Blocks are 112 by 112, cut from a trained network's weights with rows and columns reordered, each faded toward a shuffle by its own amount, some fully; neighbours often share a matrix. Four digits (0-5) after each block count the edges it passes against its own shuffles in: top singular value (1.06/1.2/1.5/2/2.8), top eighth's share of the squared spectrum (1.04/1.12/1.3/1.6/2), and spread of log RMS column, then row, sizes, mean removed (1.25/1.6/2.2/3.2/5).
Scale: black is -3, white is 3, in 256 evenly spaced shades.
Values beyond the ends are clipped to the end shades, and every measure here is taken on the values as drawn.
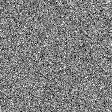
2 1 0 0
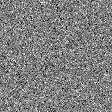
0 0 0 0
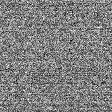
2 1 0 0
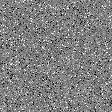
0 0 0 0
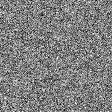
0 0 0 0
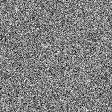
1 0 0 0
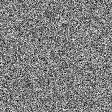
1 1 0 0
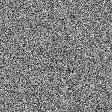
0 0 0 0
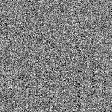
2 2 0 1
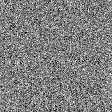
1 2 0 1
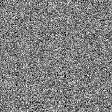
2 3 0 2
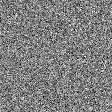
0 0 0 0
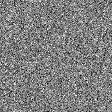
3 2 1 0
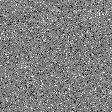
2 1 0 0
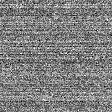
4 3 1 2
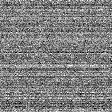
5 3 1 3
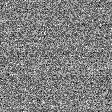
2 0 0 0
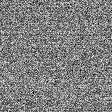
2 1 0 0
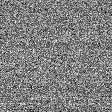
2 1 0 0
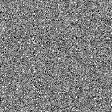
3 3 2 1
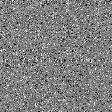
3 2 0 2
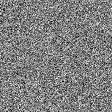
1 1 0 0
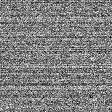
4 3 0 1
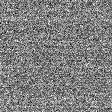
2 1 0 0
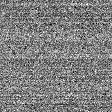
3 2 0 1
